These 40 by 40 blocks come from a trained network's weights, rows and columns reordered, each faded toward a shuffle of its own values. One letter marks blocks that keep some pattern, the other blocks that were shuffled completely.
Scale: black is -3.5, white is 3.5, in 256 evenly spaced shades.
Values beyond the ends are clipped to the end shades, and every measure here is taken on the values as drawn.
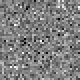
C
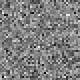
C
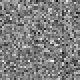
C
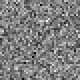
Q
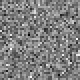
Q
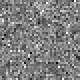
Q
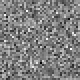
Q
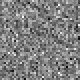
C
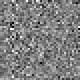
C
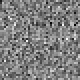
C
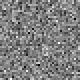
Q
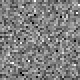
Q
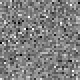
Q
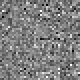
C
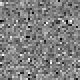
C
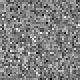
Q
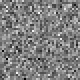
C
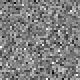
Q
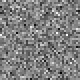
Q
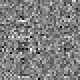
C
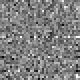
C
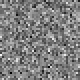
Q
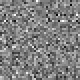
C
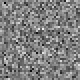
Q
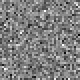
Q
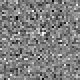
C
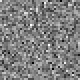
Q
